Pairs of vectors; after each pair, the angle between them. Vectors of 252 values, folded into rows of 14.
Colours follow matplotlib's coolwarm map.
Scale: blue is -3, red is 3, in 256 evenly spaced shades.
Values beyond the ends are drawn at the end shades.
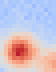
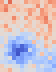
nearly opposite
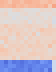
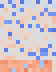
partly opposed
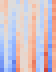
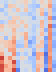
nearly opposite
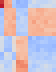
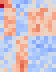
nearly parallel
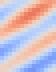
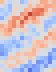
nearly parallel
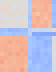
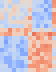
nearly opposite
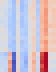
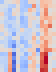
nearly parallel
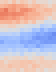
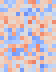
orthogonal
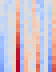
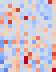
partly aligned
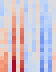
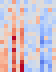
nearly parallel
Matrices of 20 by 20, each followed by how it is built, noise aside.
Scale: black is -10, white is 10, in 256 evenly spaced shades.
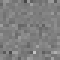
uneven rows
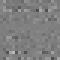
uneven rows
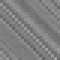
Toeplitz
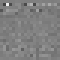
uneven rows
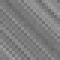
Toeplitz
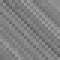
Toeplitz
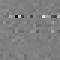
uneven rows
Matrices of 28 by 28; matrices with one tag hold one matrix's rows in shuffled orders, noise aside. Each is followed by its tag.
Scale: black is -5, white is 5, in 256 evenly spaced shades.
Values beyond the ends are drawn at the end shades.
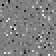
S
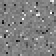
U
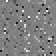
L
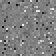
U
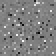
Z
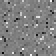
U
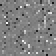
L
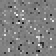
Z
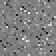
L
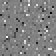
L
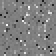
L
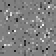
S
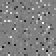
S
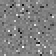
Z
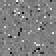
Z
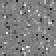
L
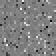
L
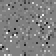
S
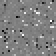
U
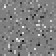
Z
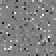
S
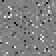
S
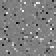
U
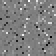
L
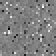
S
